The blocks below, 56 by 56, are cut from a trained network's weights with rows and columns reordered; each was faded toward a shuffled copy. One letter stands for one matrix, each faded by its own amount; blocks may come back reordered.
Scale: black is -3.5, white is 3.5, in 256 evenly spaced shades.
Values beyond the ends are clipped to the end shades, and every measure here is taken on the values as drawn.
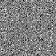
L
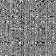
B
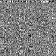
L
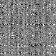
B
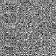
L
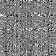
B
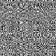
L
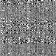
B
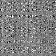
B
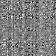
B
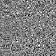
L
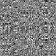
L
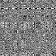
L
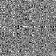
L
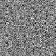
L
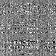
B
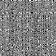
B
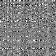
B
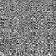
L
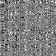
B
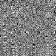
L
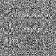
L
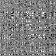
B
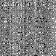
B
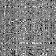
B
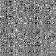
B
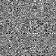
L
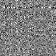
L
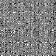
B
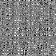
B
